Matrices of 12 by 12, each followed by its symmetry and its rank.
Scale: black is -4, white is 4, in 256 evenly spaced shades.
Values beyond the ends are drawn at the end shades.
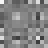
symmetric, rank two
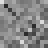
symmetric, full rank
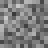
symmetric, full rank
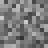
neither, full rank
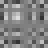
symmetric, rank one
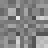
symmetric, rank two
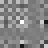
symmetric, rank two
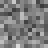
neither, full rank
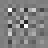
symmetric, rank two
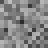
symmetric, full rank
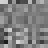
neither, rank two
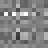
neither, rank two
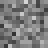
neither, full rank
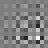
symmetric, rank one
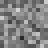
neither, full rank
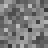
symmetric, full rank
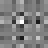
symmetric, rank one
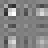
symmetric, rank one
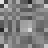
symmetric, rank two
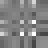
symmetric, rank one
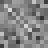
symmetric, full rank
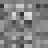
neither, rank two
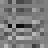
neither, rank two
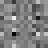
neither, rank two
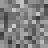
neither, full rank
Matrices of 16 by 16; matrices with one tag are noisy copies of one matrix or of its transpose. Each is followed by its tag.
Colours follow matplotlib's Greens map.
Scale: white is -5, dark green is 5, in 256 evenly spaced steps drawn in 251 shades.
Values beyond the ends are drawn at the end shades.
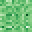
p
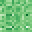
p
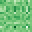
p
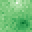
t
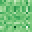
p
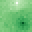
t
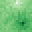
t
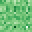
p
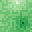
t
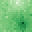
t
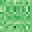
p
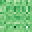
p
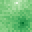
t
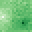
t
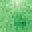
t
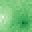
t
